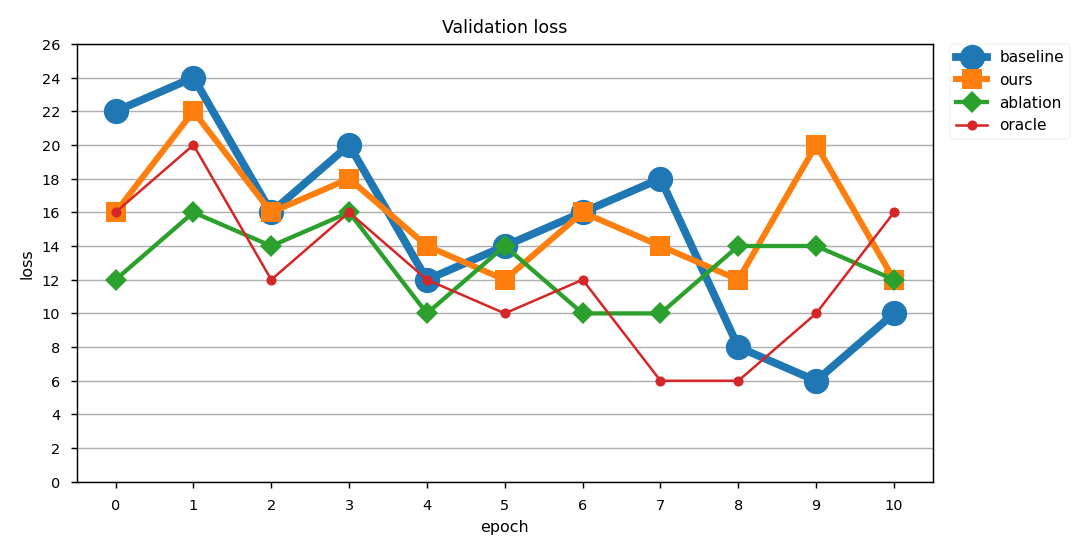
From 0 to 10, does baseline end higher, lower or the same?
lower
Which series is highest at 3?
baseline
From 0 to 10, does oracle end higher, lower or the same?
the same
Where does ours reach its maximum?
1
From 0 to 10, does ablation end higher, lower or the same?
the same
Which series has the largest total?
ours
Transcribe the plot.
Title: Validation loss
x-axis: epoch, ticks 0 1 2 3 4 5 6 7 8 9 10
y-axis: loss, ticks 0 2 4 6 8 10 12 14 16 18 20 22 24 26
Legend: baseline, ours, ablation, oracle
Values:
baseline: 22 24 16 20 12 14 16 18 8 6 10
ours: 16 22 16 18 14 12 16 14 12 20 12
ablation: 12 16 14 16 10 14 10 10 14 14 12
oracle: 16 20 12 16 12 10 12 6 6 10 16
